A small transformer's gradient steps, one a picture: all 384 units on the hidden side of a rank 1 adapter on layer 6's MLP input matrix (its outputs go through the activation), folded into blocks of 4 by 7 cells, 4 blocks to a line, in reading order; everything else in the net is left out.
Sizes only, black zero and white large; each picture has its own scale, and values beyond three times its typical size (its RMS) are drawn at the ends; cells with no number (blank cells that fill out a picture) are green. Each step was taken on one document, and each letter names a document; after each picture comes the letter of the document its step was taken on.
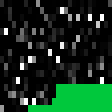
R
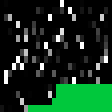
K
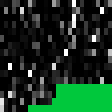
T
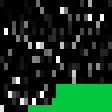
R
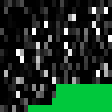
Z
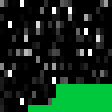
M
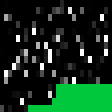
K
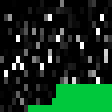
K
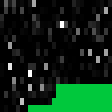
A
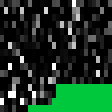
T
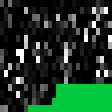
Z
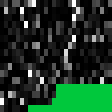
T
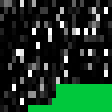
A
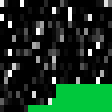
M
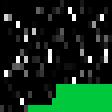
K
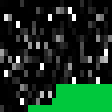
K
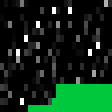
M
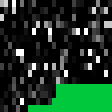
A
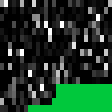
A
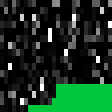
T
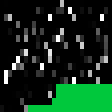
K
